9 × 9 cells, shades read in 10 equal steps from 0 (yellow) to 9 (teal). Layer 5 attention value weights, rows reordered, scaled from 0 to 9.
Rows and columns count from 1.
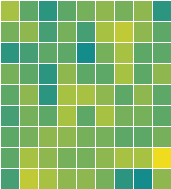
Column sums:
53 42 54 40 50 39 41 47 45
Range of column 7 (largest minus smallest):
6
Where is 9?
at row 3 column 5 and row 9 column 8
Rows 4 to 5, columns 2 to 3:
6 8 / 4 8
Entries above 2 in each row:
9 8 9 9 9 9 9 8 8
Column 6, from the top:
4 3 5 6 4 3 5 4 5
